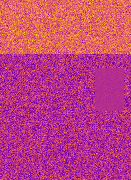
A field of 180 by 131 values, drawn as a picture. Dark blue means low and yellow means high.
A horizontal seam about 30% of the way down splits the table, and the top part is higher. Overall the values sit about 50% of the way up the scale. In the middle right lies a patch that is calmer than the rest. The middle right is the calmest part.
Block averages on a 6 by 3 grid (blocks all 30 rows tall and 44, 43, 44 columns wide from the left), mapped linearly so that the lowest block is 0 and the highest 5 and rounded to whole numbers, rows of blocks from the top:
555
444
000
000
000
000
